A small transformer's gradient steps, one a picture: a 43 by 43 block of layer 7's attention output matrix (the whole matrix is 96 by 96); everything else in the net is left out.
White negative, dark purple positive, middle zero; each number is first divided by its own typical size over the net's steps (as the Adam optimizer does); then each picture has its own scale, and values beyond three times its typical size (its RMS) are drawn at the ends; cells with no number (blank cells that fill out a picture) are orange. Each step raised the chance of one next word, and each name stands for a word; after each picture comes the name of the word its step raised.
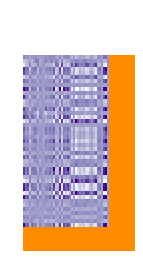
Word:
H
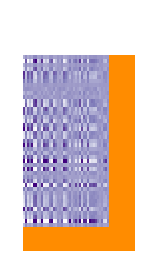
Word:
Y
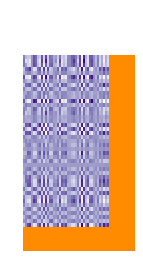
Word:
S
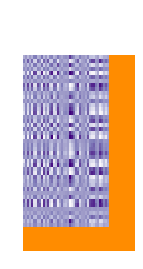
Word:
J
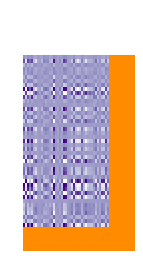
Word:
H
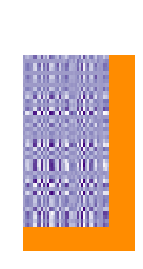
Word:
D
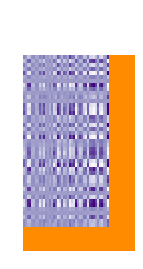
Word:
J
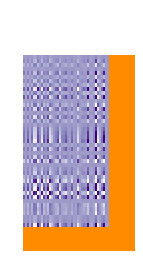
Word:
H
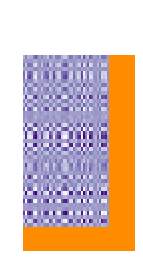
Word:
D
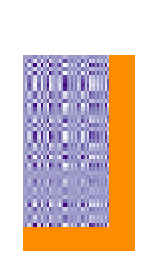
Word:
J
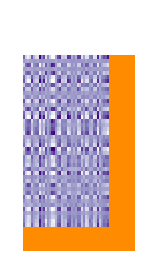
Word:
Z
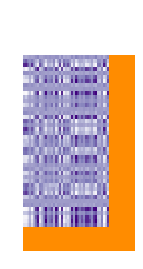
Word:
Z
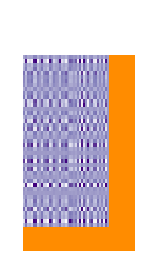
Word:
Y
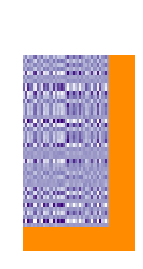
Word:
J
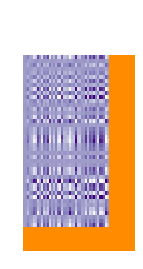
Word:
H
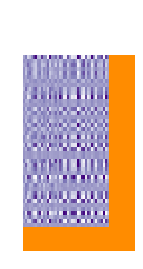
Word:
D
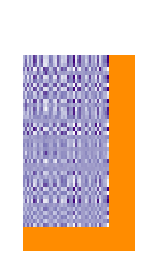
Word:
S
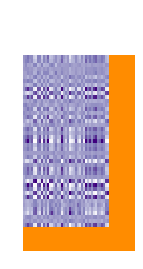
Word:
H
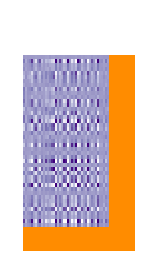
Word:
Y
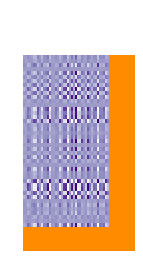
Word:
H
